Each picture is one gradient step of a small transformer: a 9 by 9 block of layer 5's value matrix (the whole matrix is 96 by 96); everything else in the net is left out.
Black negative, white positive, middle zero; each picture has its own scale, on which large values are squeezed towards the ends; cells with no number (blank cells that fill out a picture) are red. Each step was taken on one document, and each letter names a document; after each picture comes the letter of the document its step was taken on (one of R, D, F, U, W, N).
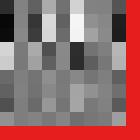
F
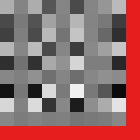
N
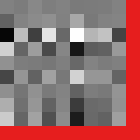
F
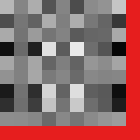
N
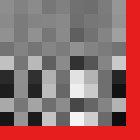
N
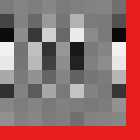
F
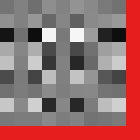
N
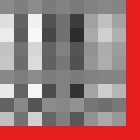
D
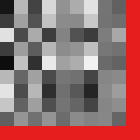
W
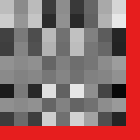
N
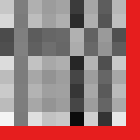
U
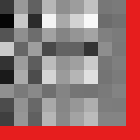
W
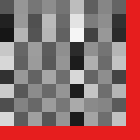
F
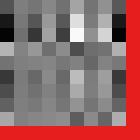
F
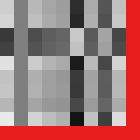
U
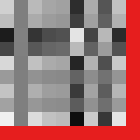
U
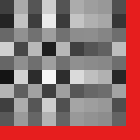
W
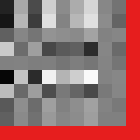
W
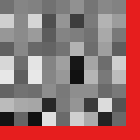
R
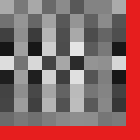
N
